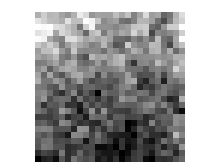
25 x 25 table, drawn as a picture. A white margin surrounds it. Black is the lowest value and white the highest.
Stripes: none. Slope: up to the top. Ninth with the highest average: top left.
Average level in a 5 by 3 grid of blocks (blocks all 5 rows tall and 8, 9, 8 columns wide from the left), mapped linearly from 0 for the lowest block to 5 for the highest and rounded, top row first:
5 4 4 / 4 3 3 / 2 2 2 / 1 1 2 / 1 0 1
